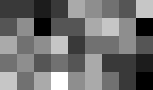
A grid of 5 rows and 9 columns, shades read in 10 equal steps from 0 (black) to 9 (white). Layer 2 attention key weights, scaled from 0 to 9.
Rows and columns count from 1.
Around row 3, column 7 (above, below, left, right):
7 2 4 5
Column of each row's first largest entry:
9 7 4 6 4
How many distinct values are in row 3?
6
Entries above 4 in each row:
3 4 4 2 5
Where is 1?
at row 1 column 3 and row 4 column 9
